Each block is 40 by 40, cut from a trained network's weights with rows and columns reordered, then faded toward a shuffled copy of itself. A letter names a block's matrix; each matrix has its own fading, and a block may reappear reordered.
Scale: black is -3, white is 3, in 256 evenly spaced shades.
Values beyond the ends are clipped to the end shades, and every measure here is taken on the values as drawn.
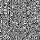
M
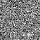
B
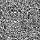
B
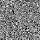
B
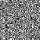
M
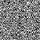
B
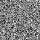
B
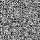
B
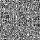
M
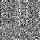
M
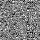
B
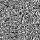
B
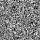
B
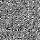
M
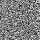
B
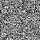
B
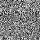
B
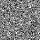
M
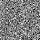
B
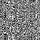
M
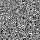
M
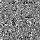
M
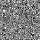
M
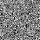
B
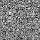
B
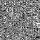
M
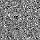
M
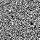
B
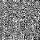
M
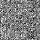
M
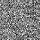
B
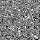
M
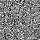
B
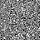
M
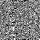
B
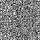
M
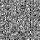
M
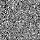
M
